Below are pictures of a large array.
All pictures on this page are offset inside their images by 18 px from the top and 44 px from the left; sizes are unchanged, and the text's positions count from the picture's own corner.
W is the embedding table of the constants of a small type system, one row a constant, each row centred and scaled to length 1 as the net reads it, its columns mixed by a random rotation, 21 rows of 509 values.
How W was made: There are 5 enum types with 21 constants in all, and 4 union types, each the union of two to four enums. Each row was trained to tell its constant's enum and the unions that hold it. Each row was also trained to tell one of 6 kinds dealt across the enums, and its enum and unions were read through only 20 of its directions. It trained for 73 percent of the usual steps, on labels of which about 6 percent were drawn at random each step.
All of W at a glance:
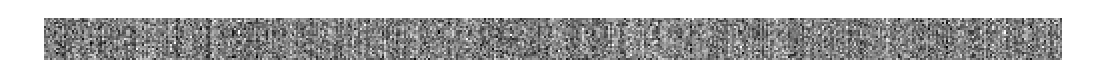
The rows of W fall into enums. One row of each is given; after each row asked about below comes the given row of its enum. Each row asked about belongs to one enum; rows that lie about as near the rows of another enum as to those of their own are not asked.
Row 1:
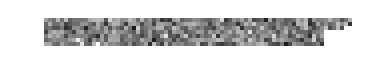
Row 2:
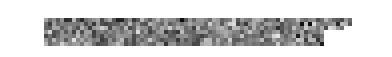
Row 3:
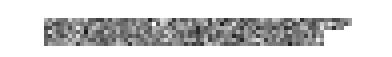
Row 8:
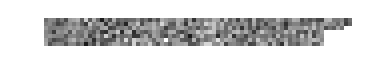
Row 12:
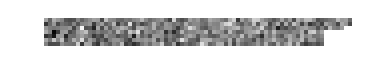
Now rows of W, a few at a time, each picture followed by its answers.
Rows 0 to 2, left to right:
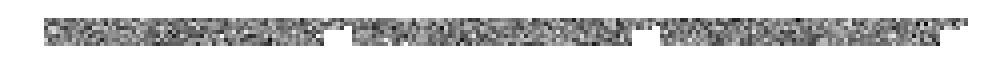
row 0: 2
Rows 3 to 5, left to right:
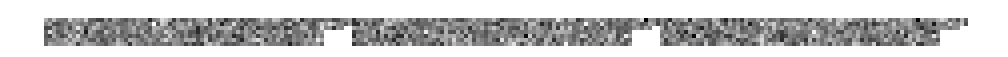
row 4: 12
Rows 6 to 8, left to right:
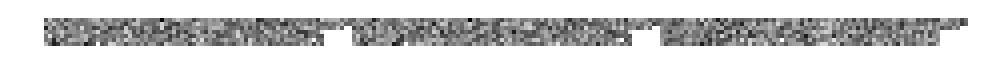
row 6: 8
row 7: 8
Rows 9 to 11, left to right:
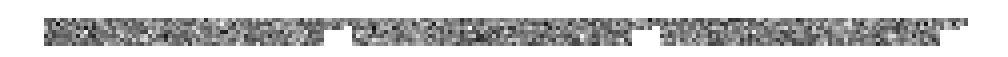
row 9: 12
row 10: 2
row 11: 2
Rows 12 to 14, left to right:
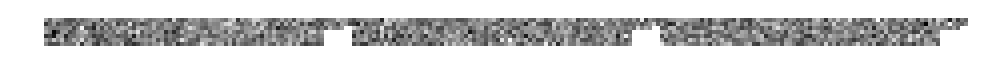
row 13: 12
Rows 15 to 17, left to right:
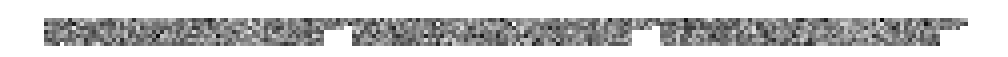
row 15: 1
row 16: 12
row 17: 1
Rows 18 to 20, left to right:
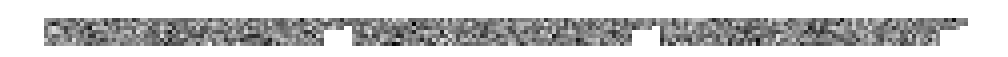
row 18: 2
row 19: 8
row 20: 3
